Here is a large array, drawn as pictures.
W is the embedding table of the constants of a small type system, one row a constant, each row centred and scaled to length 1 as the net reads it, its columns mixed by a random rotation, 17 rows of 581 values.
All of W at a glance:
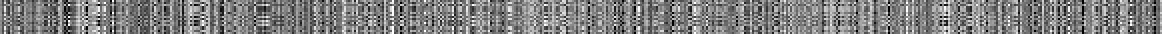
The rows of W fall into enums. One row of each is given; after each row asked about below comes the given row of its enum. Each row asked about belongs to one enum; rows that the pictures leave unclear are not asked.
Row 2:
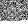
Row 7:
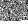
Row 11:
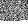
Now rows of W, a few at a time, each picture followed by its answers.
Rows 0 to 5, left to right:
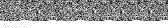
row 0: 11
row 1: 7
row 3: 7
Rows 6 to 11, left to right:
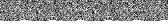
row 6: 11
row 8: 2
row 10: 2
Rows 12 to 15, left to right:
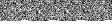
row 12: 2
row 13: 7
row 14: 7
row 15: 11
